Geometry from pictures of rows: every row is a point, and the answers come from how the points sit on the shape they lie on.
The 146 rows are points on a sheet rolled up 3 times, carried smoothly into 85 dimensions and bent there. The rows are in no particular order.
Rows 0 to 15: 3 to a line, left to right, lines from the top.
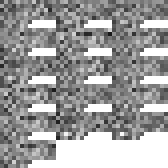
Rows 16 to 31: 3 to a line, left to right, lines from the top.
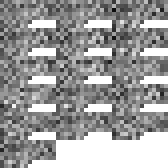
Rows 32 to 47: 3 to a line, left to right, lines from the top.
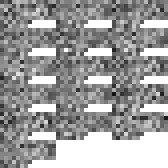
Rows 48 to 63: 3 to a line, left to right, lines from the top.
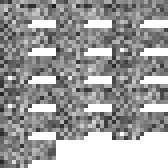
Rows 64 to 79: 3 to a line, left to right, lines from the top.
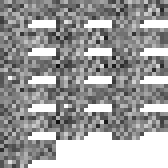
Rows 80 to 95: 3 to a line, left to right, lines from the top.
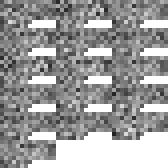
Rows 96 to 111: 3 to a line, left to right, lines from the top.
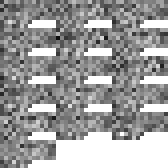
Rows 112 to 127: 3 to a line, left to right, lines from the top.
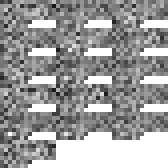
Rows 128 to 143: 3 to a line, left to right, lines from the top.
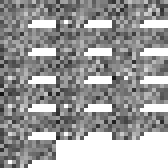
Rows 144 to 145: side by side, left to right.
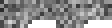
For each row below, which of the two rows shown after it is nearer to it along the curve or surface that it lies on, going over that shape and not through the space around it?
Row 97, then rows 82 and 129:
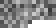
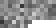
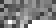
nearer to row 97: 82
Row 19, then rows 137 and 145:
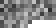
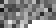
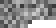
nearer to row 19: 145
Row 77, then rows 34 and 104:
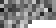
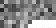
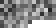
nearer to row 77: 104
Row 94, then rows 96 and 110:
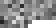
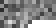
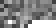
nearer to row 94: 110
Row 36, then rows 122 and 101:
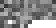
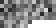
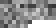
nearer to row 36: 122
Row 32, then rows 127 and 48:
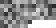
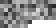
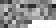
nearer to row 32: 127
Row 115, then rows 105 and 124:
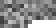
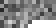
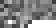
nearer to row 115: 124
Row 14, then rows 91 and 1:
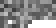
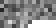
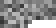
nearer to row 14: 1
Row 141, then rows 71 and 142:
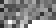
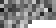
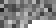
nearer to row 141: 71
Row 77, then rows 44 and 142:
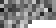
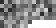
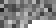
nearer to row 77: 44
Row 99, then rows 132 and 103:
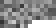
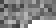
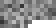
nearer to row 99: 103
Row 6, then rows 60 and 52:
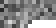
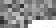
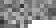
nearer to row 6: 52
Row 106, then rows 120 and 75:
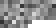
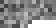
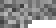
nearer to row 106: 75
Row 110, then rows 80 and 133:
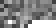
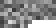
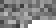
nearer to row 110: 80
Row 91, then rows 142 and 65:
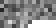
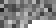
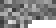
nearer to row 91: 142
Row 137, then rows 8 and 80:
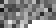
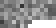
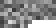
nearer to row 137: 80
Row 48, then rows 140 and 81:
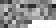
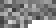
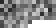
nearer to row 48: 81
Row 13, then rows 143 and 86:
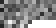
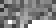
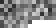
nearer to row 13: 143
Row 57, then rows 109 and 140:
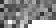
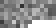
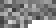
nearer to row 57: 140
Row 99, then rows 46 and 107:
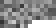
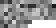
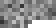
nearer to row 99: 107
